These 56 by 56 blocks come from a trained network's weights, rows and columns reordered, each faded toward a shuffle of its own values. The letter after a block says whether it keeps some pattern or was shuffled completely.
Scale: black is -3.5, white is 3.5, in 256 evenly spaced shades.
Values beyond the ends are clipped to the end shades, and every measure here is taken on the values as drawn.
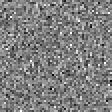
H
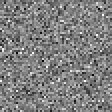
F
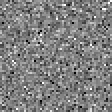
F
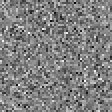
H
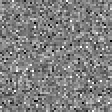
F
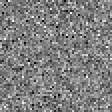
H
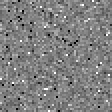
H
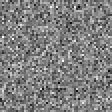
H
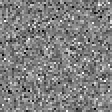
H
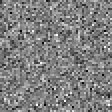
F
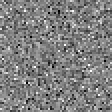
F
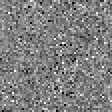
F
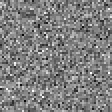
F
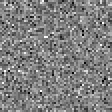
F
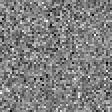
H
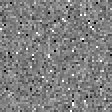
H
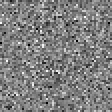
F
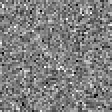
F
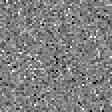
H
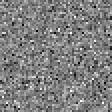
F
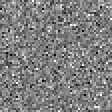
H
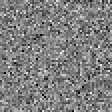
H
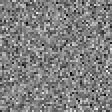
H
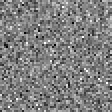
F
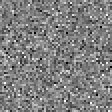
H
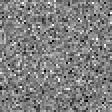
H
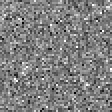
H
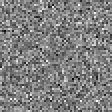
F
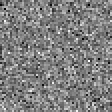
F
